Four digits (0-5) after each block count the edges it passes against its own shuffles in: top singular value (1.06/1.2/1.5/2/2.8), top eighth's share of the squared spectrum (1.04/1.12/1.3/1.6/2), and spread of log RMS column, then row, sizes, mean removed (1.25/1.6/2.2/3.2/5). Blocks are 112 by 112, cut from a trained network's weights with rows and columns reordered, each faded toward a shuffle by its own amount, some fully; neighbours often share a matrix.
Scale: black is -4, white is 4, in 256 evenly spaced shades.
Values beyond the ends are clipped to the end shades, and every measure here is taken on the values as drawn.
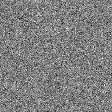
3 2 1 0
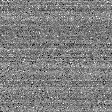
4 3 1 1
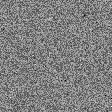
1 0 0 0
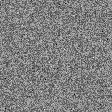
2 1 0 0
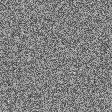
2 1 0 0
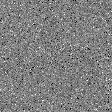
2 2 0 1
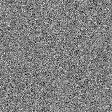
2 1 0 0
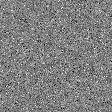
0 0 0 0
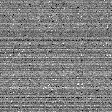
5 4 2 3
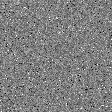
0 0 0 0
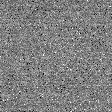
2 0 0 0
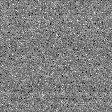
1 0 0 0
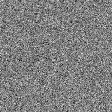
3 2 0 1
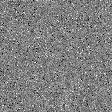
1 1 0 0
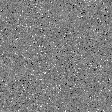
0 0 0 0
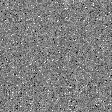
2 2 0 0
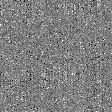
3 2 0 1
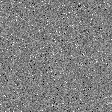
0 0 0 0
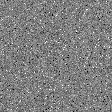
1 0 0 0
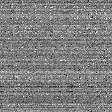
4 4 1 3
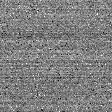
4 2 1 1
